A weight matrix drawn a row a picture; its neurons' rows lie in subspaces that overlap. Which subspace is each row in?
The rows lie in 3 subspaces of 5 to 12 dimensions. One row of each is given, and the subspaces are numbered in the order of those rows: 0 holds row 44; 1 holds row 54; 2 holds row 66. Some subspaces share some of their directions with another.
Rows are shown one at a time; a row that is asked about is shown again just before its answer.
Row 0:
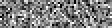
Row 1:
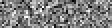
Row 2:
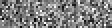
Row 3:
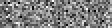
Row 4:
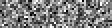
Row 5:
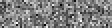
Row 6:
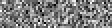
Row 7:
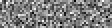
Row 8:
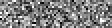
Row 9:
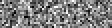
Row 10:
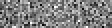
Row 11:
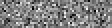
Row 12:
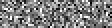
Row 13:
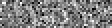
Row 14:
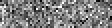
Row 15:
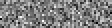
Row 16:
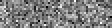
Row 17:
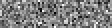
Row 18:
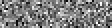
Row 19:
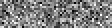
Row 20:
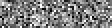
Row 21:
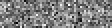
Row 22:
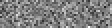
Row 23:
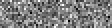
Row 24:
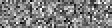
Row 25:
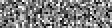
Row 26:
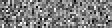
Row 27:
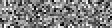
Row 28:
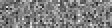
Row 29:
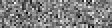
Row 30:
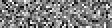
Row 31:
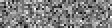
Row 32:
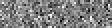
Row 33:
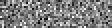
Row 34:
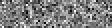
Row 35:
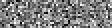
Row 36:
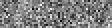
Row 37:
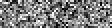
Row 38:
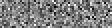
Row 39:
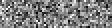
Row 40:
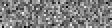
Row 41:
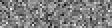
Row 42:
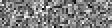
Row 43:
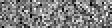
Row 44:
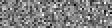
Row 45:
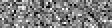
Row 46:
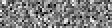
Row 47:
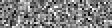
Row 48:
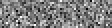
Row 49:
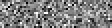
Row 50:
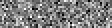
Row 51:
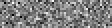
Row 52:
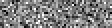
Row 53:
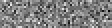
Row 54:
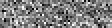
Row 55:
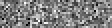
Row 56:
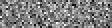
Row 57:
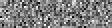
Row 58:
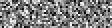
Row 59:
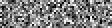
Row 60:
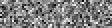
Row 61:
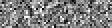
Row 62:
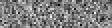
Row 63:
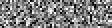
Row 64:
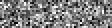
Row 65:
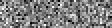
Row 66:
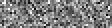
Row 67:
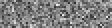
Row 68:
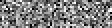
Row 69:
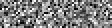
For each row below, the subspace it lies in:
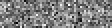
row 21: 0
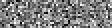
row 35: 1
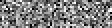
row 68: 1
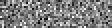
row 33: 2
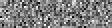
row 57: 2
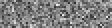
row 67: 1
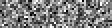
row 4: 1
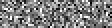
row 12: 2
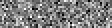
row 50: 1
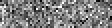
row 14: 2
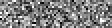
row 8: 1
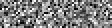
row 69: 1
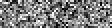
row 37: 1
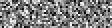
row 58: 2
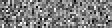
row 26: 2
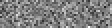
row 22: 1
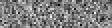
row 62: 1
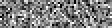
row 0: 2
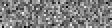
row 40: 2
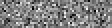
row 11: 1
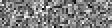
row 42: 0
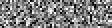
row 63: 2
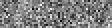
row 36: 1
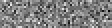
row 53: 1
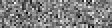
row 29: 1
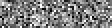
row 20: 0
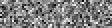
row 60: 1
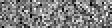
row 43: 1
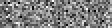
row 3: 1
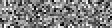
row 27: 2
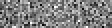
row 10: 1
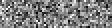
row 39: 2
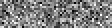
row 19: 1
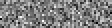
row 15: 1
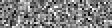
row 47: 0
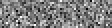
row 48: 1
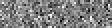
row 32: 1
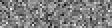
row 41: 1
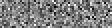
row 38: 1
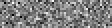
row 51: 1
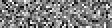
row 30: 2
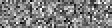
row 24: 2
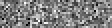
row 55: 0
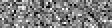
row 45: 1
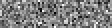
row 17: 2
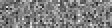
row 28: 1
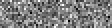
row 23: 2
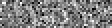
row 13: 1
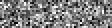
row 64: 0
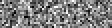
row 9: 0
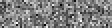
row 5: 0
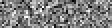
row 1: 0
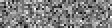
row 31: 2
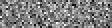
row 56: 1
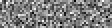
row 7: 1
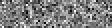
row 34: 2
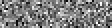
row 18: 1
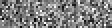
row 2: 1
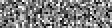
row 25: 1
